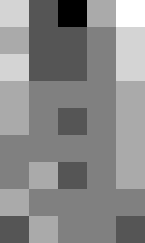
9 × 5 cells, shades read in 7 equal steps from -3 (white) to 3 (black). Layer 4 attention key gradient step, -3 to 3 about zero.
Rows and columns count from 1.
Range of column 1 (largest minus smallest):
3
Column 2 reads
1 1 1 0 0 0 -1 0 -1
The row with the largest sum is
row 9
